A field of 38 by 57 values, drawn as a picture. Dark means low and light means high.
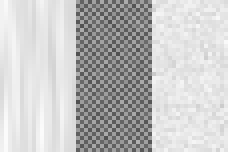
The table splits into one row of 3 panels. Panel 1,1: very high, streaked downward, faint in contrast. Panel 1,2: middling, checkered, strong in contrast. Panel 1,3: very high, fine-grained, faint in contrast.
